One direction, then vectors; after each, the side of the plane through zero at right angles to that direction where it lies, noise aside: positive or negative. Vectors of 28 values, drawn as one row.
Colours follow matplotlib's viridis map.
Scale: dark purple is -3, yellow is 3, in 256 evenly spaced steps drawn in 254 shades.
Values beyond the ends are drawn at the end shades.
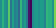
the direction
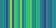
negative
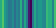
positive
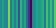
positive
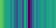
positive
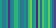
negative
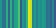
negative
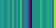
positive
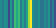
negative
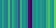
positive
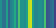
negative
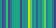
negative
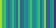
negative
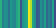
negative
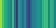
positive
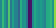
positive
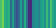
positive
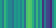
negative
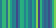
positive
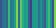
positive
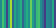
negative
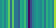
positive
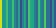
negative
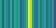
negative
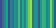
negative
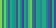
negative
